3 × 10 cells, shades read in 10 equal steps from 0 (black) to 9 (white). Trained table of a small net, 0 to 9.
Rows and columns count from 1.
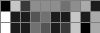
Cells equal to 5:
4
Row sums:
40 34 34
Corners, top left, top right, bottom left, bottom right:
0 1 9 6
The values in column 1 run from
0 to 9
